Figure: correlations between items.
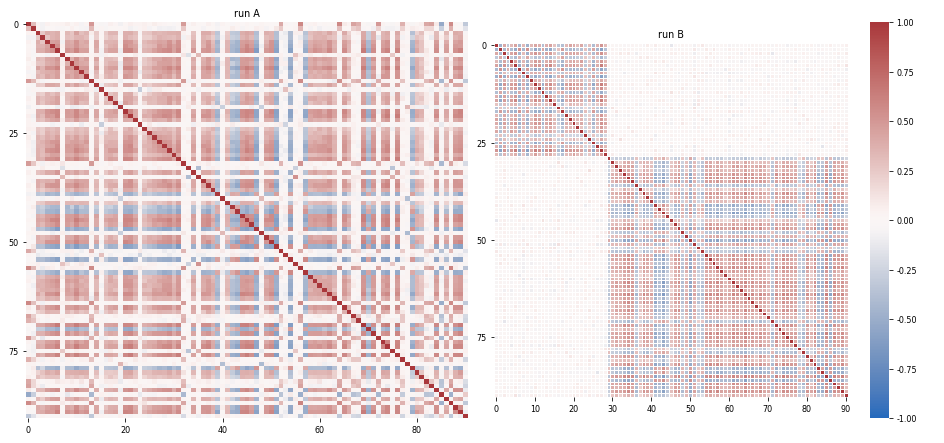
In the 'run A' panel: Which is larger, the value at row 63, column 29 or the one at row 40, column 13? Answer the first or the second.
the first
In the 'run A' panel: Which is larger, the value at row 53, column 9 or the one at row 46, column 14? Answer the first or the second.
the second
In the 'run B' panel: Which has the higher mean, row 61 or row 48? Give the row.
61
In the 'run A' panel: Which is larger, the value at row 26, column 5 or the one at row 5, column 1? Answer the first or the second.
the first
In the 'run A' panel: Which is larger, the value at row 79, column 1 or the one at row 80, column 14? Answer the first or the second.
the second
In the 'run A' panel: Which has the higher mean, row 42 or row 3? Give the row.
3
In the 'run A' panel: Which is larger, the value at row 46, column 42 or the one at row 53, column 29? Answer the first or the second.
the second
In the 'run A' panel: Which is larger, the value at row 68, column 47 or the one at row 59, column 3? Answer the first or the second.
the second
